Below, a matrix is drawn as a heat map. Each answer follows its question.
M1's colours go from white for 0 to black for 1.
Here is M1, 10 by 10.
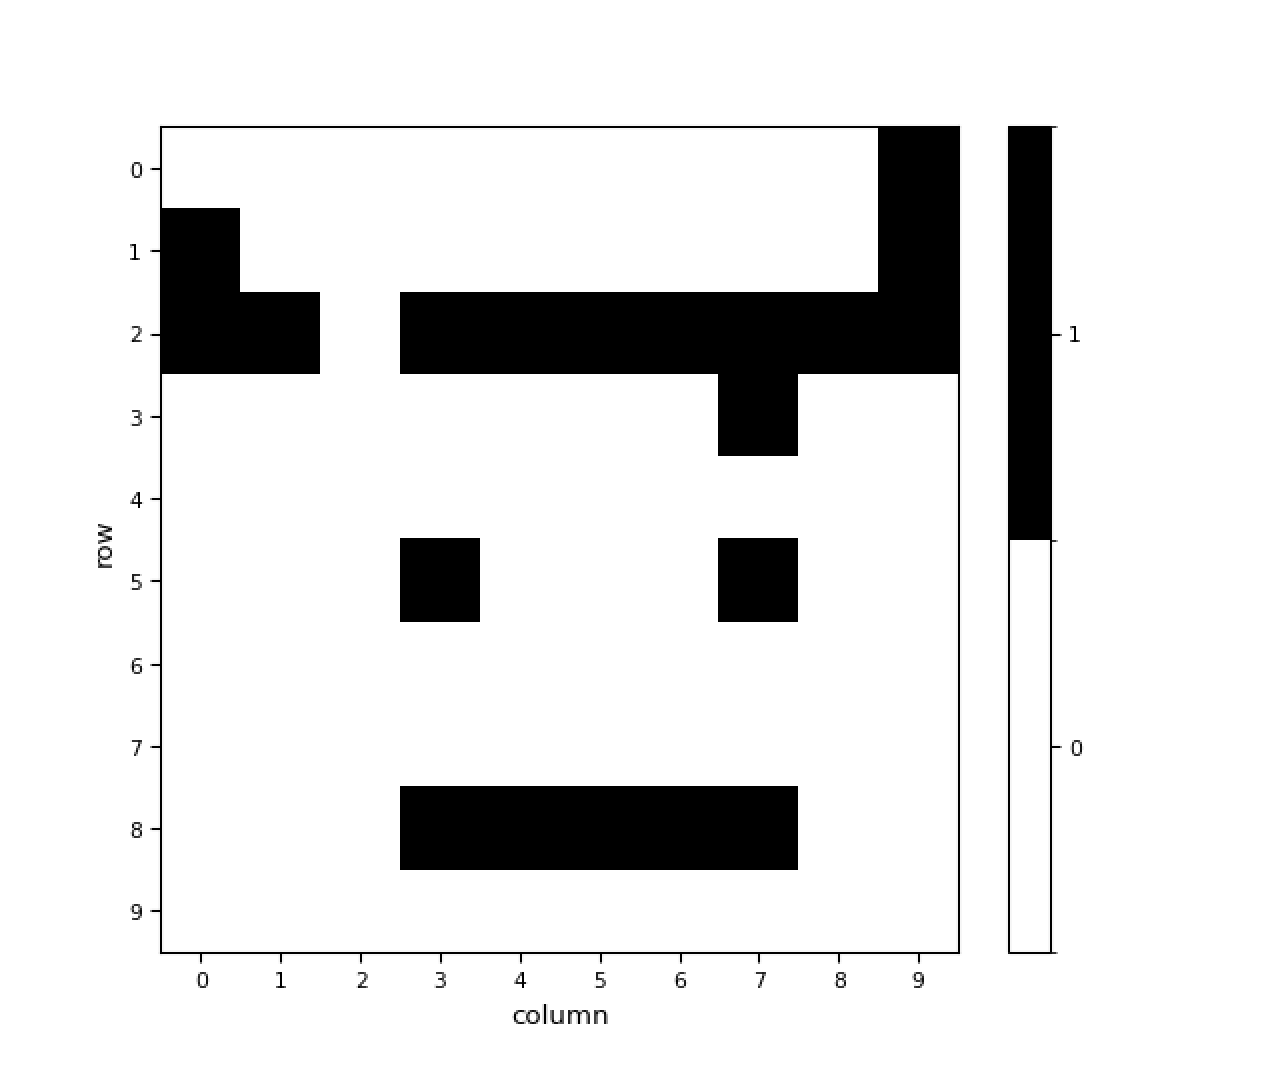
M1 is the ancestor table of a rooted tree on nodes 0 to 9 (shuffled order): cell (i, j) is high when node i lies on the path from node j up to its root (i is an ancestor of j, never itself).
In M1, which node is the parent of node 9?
0
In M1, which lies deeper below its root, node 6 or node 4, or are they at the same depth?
the same depth
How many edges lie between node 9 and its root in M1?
3
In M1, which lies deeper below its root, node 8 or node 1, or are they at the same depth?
the same depth
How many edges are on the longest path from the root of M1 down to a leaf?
4
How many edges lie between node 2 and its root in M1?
0
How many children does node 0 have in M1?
1
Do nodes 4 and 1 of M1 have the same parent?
no
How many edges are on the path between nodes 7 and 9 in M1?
7
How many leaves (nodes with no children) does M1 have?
4
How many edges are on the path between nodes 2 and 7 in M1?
4
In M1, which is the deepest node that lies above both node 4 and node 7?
8
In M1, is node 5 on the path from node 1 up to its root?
no
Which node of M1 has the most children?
8
